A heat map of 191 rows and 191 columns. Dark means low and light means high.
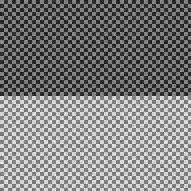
Seam: horizontal, 50% of the way down, the bottom part higher. Grain: checkered. Mirror symmetry: none. Average level on the scale: 50%.
